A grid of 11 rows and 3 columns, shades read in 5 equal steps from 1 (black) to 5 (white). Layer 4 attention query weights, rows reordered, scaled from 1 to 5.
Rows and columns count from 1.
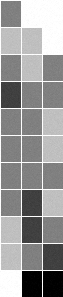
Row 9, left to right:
4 2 3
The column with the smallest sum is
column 2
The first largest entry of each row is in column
2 3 2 2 3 3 1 3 1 1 1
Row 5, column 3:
4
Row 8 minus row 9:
-1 0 1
